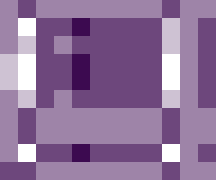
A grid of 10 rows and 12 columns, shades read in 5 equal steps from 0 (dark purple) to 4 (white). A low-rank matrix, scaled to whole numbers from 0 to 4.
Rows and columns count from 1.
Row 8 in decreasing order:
2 2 2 2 2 2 2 2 2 2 1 1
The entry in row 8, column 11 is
2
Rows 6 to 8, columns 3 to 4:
1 2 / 2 2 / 2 2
